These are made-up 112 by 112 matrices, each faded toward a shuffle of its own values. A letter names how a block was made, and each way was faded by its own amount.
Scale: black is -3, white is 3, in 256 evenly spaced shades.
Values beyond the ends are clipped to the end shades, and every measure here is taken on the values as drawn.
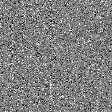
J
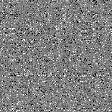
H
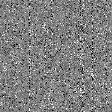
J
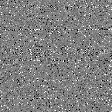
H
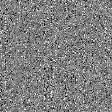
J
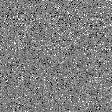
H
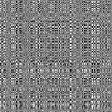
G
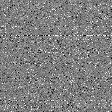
H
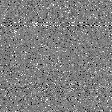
H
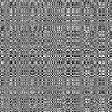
G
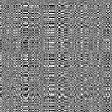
G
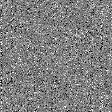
J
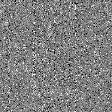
J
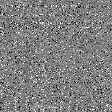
H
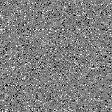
H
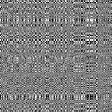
G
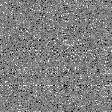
H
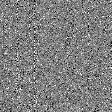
J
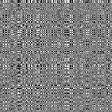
G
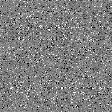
H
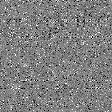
H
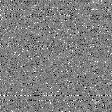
H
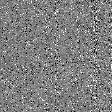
J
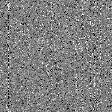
J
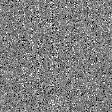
J
